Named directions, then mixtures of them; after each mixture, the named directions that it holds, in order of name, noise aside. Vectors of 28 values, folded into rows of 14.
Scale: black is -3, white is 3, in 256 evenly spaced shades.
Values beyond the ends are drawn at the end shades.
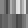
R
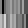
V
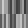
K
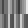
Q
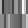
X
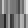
Q, V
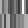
K, X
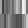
R, X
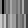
V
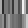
X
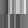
Q, R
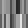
K, Q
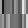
X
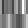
X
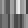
Q, R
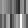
K, Q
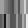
V, X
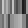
R, X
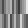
Q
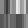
R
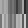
K, V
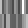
K, X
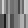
Q, V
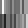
V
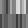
R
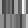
X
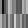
Q, V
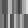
Q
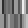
X
